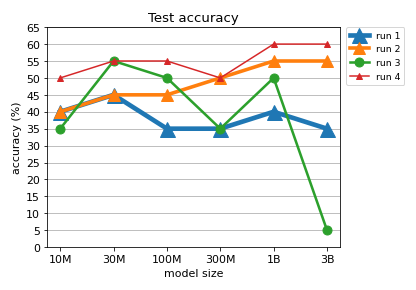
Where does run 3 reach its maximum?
30M
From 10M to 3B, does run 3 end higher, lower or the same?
lower
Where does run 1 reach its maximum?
30M
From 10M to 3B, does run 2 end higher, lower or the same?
higher
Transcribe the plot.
Title: Test accuracy
x-axis: model size, ticks 10M 30M 100M 300M 1B 3B
y-axis: accuracy (%), ticks 0 5 10 15 20 25 30 35 40 45 50 55 60 65
Legend: run 1, run 2, run 3, run 4
Values:
run 1: 40 45 35 35 40 35
run 2: 40 45 45 50 55 55
run 3: 35 55 50 35 50 5
run 4: 50 55 55 50 60 60
